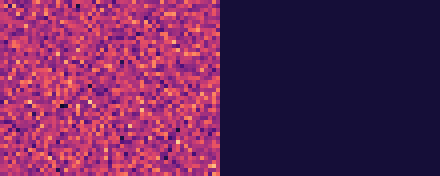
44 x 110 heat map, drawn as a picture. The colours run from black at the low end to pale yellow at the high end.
The table splits into one row of 2 panels. Panel 1,1: middling, fine-grained, strong in contrast. Panel 1,2: very low, flat.
